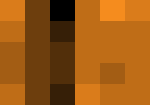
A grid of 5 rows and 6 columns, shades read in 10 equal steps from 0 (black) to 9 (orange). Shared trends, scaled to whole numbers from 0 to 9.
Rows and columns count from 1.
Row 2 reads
7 4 2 7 7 7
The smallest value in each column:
6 4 0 7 6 7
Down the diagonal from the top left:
8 4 3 7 7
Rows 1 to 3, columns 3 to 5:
0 7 9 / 2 7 7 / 3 7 7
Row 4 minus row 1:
-2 0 3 0 -3 -1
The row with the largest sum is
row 1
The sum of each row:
36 34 34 33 35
